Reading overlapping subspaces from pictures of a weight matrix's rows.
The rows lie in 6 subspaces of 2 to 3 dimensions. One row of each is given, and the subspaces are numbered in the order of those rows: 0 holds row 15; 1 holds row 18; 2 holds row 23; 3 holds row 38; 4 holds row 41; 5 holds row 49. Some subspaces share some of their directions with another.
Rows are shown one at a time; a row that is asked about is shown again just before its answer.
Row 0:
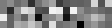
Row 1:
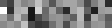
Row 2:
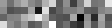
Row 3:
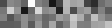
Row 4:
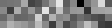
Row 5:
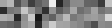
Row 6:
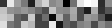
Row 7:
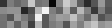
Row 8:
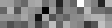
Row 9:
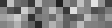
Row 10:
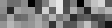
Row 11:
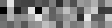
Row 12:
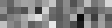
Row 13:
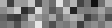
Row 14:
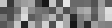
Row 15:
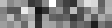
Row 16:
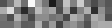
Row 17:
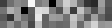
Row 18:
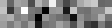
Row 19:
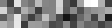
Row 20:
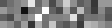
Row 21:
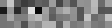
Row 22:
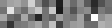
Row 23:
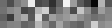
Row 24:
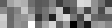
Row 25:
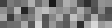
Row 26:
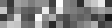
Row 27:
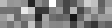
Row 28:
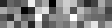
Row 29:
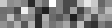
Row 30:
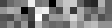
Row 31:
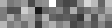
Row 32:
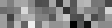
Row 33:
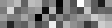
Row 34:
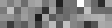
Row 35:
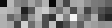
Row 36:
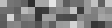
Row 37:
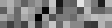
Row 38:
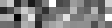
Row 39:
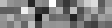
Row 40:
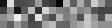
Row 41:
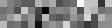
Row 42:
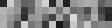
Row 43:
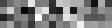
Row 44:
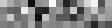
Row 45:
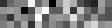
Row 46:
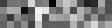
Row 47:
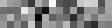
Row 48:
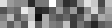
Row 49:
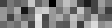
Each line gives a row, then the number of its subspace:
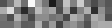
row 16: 3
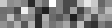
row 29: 5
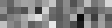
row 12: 0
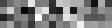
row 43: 5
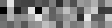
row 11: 1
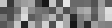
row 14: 2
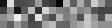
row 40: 1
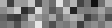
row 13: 1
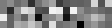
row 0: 5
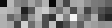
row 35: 2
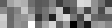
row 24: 2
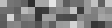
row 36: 2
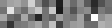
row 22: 4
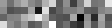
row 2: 0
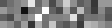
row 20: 0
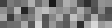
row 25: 5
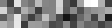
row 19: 3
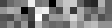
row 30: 5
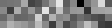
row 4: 4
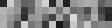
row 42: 2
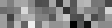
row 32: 2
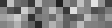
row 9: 1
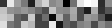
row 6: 2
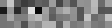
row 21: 1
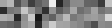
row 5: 3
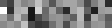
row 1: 1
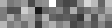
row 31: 0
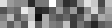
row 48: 1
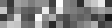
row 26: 3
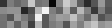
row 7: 1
